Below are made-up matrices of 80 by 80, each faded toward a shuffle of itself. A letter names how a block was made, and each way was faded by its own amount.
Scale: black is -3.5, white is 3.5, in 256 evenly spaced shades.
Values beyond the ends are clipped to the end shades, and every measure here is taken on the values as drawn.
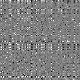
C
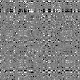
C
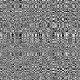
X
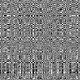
X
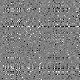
C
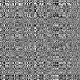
X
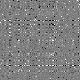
C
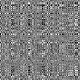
X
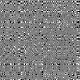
C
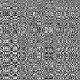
X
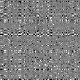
C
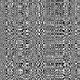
X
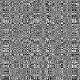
X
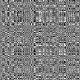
X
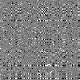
C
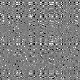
C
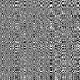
X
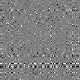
C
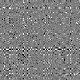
C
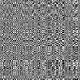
X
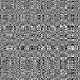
X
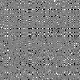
C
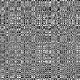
X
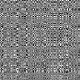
X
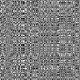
X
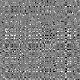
C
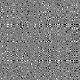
C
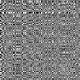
X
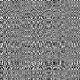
X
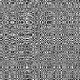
X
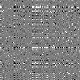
C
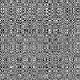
X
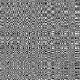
X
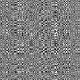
X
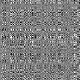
X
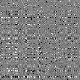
C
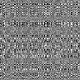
X
